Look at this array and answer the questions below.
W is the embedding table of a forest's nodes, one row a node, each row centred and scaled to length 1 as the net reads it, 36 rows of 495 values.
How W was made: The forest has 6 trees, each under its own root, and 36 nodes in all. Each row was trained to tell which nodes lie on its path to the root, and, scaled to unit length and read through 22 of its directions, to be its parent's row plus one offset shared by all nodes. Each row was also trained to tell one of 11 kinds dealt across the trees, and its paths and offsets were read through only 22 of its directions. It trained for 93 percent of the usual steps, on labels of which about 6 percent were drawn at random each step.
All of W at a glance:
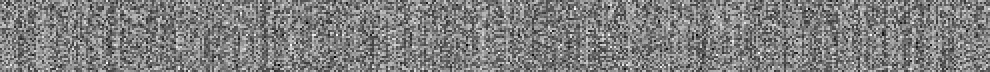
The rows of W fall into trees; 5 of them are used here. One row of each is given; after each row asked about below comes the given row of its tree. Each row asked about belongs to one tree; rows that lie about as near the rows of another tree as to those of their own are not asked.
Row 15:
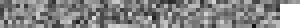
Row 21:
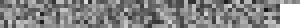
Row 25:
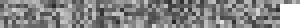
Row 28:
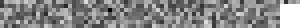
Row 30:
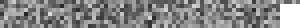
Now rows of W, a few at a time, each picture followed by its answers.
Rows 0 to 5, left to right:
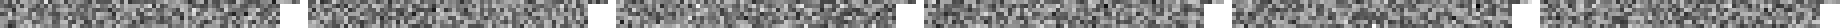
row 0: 21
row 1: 30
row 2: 21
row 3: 28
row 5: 15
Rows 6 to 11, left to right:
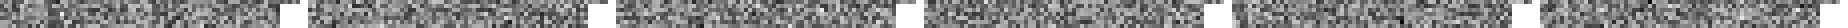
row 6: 15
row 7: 25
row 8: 15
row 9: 21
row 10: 25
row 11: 15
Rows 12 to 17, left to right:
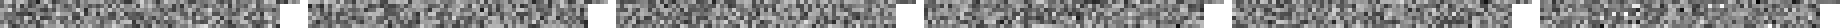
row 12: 28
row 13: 28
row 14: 30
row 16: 21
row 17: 15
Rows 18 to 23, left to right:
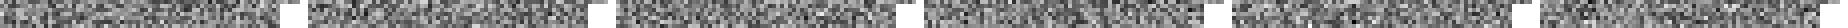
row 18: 25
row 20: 21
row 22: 15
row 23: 21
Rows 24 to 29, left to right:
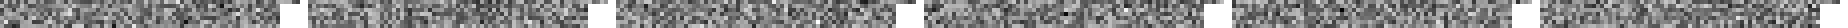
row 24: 21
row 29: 25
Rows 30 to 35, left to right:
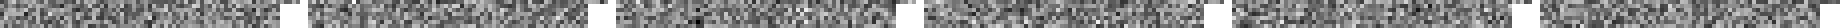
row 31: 21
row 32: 15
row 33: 25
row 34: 28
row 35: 15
